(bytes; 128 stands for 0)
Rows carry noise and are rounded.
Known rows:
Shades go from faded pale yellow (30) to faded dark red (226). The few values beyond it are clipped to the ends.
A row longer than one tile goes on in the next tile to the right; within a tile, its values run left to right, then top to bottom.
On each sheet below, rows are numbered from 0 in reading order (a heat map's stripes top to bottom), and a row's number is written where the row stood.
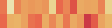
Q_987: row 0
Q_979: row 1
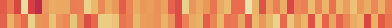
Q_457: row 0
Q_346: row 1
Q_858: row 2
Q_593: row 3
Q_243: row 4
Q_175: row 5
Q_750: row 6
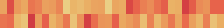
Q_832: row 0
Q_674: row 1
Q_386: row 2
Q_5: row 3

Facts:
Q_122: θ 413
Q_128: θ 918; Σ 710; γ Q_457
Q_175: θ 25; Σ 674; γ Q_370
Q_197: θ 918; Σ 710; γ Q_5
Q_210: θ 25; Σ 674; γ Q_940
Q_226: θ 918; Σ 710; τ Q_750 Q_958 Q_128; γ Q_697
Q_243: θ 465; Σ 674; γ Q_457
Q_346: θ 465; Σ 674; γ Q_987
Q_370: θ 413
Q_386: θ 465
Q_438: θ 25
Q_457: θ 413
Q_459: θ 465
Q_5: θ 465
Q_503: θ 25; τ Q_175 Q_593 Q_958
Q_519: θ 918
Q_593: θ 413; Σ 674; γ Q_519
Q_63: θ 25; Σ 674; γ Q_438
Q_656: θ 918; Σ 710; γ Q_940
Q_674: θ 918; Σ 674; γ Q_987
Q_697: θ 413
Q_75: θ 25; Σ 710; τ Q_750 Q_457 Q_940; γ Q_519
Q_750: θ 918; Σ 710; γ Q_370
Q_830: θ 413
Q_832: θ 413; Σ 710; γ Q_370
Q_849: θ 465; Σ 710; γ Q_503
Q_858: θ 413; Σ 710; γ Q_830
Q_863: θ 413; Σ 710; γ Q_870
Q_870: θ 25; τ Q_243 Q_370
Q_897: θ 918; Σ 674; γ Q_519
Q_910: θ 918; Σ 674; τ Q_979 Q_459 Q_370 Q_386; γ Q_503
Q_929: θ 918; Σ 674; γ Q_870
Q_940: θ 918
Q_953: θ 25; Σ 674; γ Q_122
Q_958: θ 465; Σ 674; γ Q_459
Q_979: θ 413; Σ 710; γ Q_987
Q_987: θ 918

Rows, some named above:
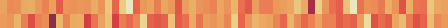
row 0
Q_929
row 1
Q_979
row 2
Q_519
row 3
Q_858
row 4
Q_438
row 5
Q_940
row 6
Q_519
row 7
Q_210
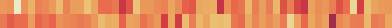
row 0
Q_897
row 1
Q_958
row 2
Q_863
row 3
Q_849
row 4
Q_858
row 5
Q_870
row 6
Q_75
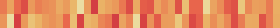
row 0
Q_438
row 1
Q_128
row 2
Q_370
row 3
Q_210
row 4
Q_593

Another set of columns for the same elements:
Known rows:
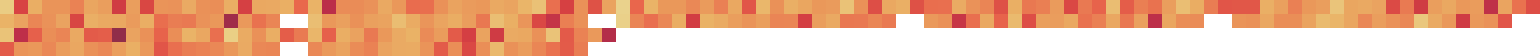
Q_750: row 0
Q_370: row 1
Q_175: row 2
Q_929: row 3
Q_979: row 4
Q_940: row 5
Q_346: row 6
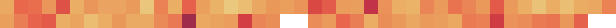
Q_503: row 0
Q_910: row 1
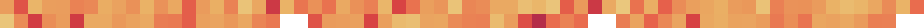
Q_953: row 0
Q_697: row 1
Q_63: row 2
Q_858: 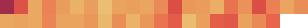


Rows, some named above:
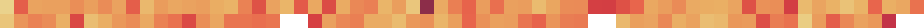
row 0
Q_175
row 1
Q_987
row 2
Q_593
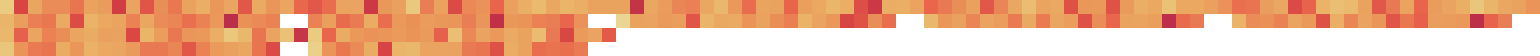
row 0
Q_750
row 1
Q_910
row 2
Q_832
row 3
Q_849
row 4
Q_849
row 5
Q_75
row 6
Q_175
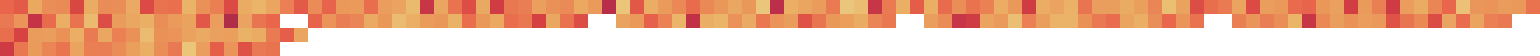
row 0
Q_929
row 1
Q_674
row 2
Q_210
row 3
Q_870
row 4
Q_656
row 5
Q_457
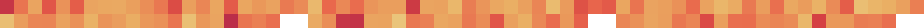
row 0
Q_863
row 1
Q_870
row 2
Q_243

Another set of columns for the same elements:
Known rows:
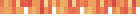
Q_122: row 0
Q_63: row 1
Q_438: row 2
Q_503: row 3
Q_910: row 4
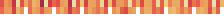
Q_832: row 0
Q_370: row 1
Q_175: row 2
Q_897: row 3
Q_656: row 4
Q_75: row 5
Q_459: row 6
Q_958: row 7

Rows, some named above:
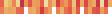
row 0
Q_519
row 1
Q_210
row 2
Q_929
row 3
Q_750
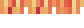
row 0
Q_987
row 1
Q_987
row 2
Q_979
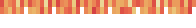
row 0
Q_593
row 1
Q_849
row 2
Q_929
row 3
Q_674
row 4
Q_940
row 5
Q_346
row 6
Q_870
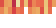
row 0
Q_175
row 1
Q_863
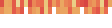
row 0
Q_75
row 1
Q_863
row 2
Q_457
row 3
Q_910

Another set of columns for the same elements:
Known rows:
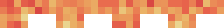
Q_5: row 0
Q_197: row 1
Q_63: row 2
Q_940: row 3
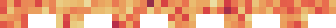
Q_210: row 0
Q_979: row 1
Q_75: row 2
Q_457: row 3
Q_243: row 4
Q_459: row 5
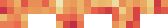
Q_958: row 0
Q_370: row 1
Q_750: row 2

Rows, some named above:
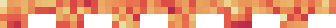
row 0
Q_370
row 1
Q_870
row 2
Q_929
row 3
Q_849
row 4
Q_175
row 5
Q_863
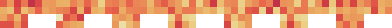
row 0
Q_870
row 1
Q_863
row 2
Q_656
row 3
Q_346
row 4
Q_897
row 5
Q_346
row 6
Q_503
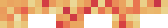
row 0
Q_674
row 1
Q_593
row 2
Q_346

